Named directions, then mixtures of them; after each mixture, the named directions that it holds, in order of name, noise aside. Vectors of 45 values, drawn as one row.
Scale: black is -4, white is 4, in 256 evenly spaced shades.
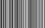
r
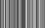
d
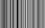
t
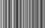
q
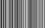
r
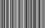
d, q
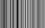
t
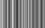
q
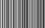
r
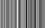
d, t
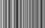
q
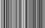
d, q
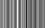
d, t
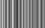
q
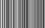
r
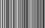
r
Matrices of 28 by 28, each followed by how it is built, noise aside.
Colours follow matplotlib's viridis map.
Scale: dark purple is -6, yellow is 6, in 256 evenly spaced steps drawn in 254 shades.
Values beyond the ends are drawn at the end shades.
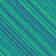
Toeplitz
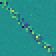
banded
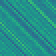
Toeplitz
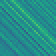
Toeplitz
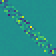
banded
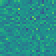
low rank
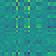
low rank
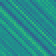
Toeplitz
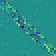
banded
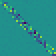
banded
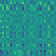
low rank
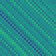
Toeplitz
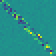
banded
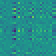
low rank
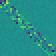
banded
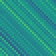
Toeplitz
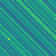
Toeplitz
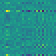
low rank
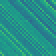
Toeplitz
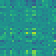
low rank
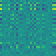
low rank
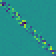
banded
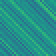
Toeplitz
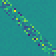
banded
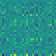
low rank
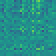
low rank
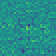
low rank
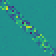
banded
